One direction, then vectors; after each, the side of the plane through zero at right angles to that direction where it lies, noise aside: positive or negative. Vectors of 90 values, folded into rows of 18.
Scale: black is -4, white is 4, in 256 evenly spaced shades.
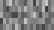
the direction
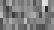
positive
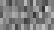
negative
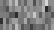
positive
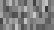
positive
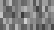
positive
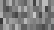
positive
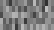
negative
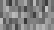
negative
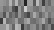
positive
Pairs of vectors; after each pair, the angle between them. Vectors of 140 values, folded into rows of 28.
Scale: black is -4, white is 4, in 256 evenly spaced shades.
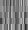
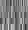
nearly parallel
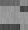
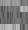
nearly opposite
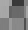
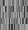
orthogonal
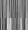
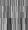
nearly opposite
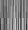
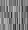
partly opposed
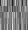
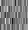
partly opposed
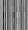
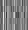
nearly opposite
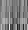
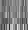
nearly opposite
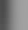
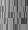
partly opposed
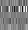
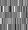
partly opposed
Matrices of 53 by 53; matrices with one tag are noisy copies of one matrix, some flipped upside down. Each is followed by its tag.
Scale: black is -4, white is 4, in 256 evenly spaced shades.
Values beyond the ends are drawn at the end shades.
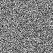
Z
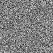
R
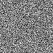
Z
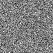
Z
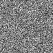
Z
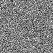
Z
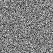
R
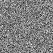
R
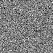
Z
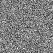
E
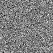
R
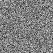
R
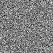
R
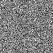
Z
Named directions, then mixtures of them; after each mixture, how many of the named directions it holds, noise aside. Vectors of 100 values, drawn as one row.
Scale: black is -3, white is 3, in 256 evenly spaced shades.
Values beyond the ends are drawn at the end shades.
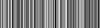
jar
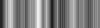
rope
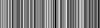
one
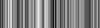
two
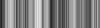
one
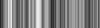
two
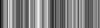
two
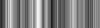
one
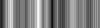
one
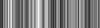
two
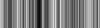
two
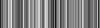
two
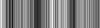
two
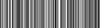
one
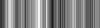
one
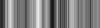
one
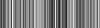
two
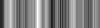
one
